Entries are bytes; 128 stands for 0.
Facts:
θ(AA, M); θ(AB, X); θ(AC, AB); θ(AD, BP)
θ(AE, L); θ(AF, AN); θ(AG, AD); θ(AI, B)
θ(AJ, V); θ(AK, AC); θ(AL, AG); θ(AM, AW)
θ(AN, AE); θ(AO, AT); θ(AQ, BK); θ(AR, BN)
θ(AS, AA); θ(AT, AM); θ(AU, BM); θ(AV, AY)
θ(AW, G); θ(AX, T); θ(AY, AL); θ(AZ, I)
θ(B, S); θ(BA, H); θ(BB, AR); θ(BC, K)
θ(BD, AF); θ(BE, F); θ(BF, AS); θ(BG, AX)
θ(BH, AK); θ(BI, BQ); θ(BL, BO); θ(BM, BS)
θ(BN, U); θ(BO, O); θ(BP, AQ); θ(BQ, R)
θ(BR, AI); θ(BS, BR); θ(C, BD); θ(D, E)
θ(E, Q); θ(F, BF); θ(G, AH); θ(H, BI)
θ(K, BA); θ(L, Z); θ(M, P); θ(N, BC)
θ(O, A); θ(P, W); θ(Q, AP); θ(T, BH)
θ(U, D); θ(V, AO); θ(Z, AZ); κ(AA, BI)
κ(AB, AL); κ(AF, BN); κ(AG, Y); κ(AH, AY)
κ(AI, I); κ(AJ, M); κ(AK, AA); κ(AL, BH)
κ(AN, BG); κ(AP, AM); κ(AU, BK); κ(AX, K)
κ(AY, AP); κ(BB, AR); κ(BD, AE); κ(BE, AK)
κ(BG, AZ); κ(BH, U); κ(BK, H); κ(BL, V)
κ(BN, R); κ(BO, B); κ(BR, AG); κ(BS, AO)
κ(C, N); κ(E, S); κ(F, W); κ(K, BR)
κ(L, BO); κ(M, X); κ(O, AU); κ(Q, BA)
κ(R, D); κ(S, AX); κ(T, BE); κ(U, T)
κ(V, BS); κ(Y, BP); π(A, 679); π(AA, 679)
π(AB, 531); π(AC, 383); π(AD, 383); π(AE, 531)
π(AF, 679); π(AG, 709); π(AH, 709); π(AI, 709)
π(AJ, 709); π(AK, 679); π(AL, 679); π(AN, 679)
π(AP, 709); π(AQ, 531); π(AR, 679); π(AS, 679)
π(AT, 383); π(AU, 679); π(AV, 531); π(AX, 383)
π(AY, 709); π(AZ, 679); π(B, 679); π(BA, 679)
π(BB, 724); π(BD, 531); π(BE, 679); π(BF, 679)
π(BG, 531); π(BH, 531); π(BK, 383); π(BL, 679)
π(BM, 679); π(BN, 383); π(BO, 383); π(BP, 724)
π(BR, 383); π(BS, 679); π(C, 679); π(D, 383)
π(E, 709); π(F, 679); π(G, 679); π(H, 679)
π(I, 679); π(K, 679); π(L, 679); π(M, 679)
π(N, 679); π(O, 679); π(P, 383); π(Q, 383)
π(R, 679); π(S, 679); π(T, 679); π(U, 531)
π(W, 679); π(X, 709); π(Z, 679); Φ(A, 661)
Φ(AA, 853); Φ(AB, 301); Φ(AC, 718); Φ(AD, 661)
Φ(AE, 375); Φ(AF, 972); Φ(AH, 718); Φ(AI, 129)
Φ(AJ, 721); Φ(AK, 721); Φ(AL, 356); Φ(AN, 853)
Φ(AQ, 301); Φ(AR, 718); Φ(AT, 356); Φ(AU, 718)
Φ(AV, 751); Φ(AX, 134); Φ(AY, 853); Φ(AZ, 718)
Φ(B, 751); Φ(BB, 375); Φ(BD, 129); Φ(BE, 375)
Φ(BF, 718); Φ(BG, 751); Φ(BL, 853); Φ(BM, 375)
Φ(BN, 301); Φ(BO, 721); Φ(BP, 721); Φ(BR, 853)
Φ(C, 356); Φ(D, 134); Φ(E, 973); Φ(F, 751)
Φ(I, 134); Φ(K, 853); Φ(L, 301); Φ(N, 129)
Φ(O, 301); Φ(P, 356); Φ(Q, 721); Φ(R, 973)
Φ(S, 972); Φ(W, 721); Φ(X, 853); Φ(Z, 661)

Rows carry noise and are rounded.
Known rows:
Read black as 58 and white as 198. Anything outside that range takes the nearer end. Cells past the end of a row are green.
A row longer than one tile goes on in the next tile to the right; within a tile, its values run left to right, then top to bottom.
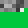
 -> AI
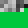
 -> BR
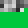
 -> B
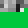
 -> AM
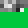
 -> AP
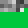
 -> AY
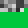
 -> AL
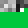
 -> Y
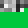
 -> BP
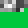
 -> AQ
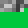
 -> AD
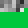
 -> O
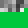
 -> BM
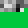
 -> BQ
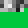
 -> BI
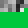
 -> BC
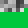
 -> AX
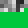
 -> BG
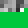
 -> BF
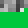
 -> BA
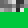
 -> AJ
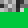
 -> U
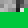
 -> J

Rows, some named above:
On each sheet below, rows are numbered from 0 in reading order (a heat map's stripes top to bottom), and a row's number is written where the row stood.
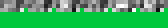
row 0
A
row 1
BD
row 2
BI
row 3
N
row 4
S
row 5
W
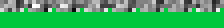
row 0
AX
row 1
I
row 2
BK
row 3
K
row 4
L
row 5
BN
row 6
BN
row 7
T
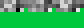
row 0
Q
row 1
AY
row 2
X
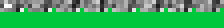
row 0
I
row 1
AI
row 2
BD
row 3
BO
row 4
AN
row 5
AE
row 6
AL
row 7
BN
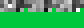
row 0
AB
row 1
AT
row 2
AG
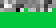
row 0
R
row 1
BB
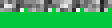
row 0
Z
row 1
AY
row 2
E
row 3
BO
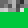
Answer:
BL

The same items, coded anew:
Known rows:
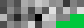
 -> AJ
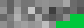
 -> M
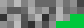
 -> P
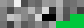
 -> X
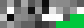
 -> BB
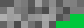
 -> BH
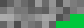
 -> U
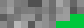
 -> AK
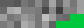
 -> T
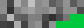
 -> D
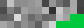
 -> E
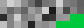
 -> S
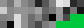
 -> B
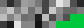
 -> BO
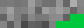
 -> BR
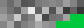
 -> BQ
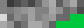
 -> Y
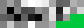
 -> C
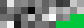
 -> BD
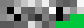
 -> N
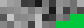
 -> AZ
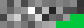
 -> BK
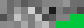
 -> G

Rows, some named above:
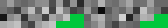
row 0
Q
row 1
AQ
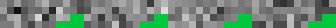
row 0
AQ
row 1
AY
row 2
Z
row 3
BP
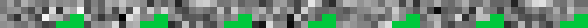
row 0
BE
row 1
AJ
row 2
BN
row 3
BO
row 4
AI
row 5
AQ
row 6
BN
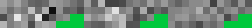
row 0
A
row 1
BI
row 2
AD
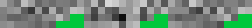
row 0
AL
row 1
AF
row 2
AL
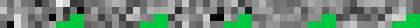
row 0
B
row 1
AX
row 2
I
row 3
AA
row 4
O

